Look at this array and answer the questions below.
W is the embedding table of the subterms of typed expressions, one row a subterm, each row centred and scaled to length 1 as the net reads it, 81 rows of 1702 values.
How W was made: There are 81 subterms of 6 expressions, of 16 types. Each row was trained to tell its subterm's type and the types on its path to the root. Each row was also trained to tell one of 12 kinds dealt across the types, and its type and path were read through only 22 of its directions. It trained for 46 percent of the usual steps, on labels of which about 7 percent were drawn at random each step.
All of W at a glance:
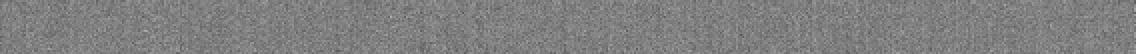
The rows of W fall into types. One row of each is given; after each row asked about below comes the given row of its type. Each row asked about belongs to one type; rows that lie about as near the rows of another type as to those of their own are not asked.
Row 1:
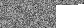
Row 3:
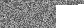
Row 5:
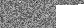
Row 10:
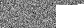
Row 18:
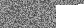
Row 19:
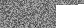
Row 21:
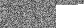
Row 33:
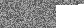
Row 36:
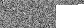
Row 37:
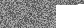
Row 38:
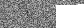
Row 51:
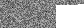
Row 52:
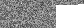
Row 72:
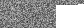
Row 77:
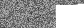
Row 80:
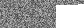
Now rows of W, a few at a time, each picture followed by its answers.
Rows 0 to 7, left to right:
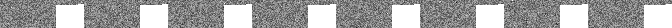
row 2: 3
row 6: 21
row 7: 37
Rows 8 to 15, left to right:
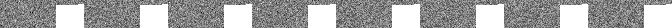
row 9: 36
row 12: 10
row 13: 37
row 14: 52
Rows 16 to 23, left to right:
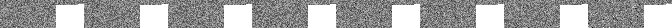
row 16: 77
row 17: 51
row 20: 33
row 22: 3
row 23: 77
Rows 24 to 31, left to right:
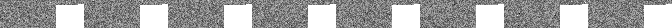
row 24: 3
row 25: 52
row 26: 72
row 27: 36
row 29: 77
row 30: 10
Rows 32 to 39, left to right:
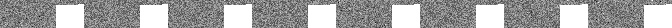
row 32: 37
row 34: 5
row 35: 19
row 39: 72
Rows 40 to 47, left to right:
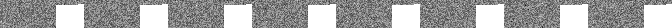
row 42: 19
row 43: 36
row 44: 80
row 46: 19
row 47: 33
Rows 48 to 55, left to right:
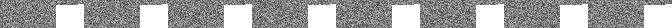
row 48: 10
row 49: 3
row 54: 80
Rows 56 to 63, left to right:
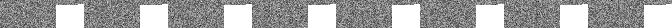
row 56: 1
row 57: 18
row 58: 37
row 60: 1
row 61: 38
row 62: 36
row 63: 72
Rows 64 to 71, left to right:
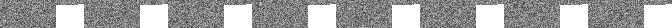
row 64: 72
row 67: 1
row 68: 37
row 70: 52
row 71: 1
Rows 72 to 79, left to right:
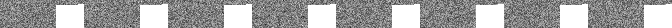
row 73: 77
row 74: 1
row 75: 77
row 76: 52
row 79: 10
